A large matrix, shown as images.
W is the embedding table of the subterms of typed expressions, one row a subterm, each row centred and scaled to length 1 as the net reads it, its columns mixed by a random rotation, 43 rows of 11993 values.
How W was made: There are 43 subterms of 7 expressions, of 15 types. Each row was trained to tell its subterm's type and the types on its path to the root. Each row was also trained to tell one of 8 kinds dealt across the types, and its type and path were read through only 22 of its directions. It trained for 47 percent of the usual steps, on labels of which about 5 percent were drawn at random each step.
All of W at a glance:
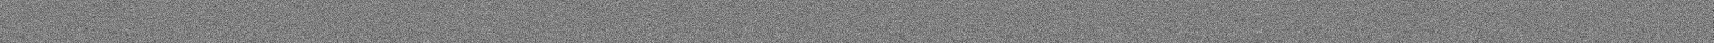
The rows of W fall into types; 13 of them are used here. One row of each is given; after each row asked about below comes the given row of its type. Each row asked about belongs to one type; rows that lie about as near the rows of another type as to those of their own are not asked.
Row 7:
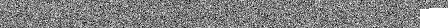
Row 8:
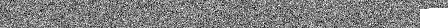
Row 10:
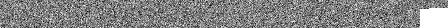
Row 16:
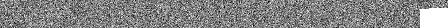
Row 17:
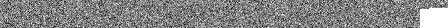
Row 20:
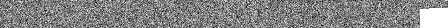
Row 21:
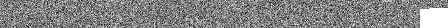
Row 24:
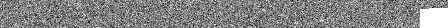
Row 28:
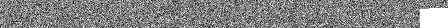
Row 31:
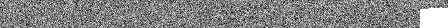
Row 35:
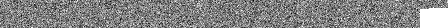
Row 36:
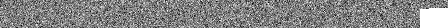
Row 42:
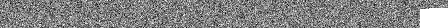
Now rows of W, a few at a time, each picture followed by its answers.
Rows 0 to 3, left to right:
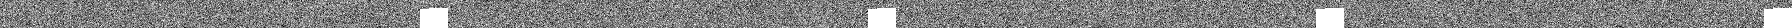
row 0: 31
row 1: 7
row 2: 8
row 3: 10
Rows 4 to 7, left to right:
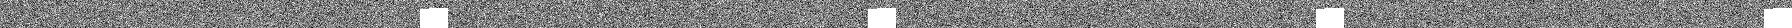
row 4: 17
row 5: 28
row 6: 28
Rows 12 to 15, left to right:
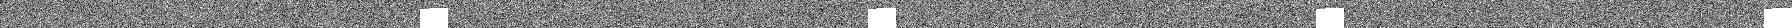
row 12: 8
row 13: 36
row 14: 31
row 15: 24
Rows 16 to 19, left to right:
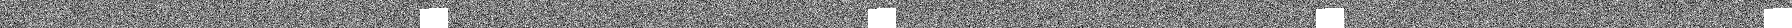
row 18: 42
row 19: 35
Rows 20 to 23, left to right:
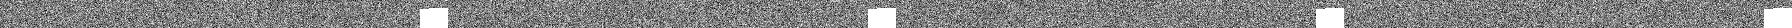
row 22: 16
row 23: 10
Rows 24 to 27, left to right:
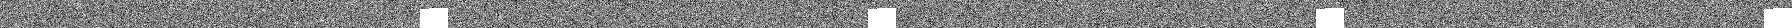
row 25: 7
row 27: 42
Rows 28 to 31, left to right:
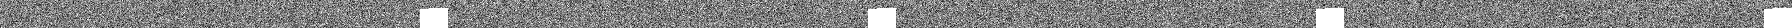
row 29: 17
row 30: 17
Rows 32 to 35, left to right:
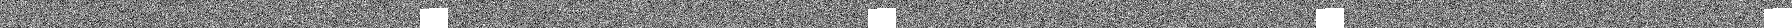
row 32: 7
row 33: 16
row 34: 42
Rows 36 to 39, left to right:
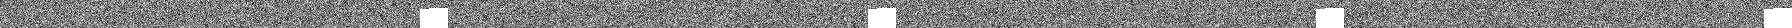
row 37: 36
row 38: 28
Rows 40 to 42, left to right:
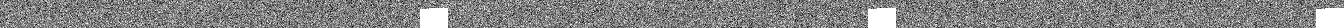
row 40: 35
